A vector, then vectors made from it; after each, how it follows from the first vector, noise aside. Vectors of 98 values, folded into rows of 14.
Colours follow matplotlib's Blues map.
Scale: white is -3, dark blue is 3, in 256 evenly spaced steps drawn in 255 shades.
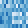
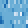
partly zeroed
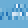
partly zeroed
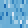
partly zeroed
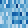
negated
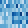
negated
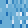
partly zeroed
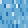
partly zeroed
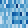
negated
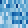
negated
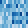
negated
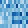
negated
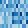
negated
